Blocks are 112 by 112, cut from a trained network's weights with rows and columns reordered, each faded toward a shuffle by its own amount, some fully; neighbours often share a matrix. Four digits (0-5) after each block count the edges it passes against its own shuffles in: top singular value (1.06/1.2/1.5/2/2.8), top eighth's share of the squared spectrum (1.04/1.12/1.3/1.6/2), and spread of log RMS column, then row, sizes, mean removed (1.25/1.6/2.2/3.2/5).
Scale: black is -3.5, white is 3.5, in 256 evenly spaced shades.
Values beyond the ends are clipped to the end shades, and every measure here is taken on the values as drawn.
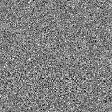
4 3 1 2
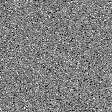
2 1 0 0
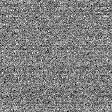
3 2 1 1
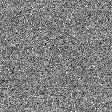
1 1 0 0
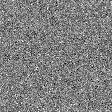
0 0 0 0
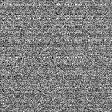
4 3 1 2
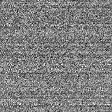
4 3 1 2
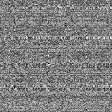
4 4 2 2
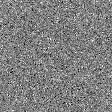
0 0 0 0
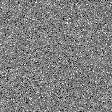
2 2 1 1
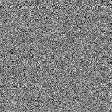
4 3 2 2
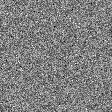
0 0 0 0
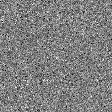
2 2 1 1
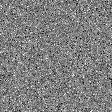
1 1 0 0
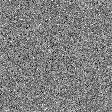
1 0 0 0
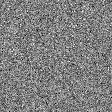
0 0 0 0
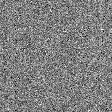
2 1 0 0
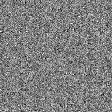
3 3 0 1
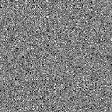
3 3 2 2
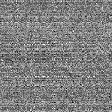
4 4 2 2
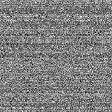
4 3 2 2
